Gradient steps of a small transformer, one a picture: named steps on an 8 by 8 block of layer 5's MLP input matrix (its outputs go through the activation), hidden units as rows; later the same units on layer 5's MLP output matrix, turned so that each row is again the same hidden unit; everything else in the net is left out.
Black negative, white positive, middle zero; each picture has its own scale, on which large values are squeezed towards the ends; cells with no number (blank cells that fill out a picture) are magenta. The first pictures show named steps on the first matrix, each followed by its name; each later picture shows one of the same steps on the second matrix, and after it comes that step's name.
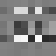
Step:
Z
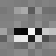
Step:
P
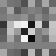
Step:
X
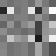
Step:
Z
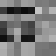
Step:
Z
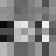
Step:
X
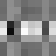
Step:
P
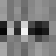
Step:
P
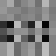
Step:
X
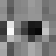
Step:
P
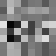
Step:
X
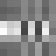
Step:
P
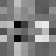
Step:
X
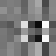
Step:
X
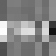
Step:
P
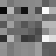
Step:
Z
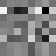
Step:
Z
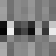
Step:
P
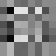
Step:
Z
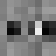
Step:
P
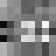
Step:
X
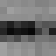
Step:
P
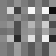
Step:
Z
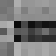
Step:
X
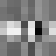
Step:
P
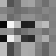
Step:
X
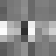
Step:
P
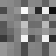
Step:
Z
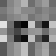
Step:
X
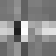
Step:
P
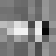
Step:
P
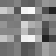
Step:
Z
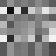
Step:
Z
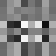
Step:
X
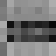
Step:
X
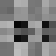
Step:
X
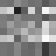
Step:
Z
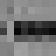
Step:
P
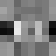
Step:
P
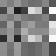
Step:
Z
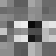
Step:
X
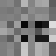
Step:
X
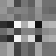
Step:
X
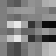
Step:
X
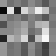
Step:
Z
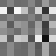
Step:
Z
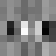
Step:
P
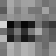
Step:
X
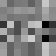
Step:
X
